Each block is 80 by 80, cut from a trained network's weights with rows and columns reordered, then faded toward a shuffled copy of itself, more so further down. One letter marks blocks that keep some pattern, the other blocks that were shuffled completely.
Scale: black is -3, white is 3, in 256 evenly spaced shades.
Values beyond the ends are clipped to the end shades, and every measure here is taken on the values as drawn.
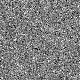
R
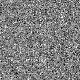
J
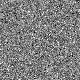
R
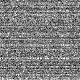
J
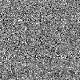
J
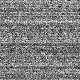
J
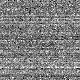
J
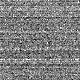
J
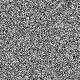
R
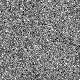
R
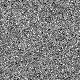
R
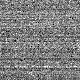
J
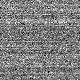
J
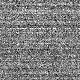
J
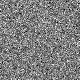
R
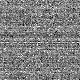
J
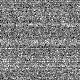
J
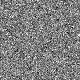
R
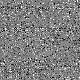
J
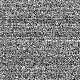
J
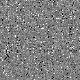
J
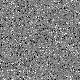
R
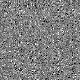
J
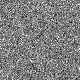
R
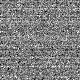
J
